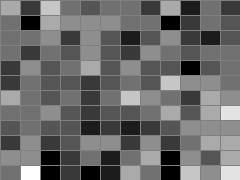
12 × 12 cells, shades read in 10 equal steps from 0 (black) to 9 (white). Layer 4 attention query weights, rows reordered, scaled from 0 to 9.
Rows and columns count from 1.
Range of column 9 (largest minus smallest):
7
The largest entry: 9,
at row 12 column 2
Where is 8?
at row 8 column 12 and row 12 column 12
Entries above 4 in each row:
3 4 3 2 3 3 5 4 3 6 5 5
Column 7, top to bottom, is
4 4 1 2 5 4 7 3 1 2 4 6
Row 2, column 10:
2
